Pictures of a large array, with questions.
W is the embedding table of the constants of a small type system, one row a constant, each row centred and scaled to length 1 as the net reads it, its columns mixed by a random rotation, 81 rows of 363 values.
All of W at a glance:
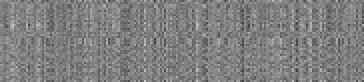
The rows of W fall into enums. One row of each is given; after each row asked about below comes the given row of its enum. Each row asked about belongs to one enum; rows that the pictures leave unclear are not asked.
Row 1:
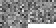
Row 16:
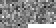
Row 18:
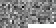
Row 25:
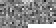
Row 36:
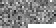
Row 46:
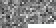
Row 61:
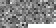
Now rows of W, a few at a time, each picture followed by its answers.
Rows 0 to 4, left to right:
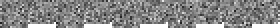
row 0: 1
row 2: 36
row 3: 18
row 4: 61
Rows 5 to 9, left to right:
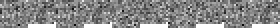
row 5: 16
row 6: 16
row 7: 61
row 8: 1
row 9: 16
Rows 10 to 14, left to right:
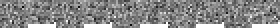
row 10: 18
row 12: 16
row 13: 1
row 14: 46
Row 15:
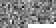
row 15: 18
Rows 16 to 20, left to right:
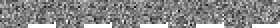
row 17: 18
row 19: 61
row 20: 36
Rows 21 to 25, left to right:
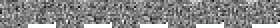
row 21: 16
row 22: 18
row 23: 18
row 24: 25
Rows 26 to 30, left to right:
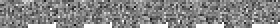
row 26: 25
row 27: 16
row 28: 18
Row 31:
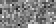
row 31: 16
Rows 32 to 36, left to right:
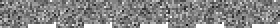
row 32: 36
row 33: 61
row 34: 61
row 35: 16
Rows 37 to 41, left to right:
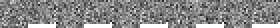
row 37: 61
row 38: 1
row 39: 1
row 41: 1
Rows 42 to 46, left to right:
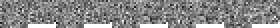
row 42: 1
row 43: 1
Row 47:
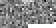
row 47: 25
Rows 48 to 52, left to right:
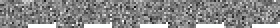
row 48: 25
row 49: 61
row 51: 1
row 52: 36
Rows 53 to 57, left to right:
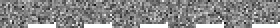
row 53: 18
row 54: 61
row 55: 36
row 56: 46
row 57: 1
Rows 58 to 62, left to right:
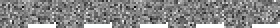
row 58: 18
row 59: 1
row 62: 36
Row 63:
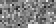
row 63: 16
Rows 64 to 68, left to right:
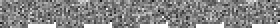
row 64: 1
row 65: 25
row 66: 46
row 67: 36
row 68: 25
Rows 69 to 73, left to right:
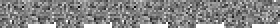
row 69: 18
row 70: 18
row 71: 18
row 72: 1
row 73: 36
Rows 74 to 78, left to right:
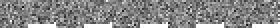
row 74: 18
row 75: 36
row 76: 61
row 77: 1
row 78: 61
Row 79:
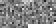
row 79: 25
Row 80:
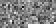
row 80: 18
